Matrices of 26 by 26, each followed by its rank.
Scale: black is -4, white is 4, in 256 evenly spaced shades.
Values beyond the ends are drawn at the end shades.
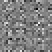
five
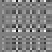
one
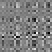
two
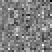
five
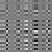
one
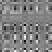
two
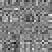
five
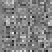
five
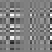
one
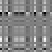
one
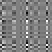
one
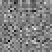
five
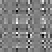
two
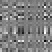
two
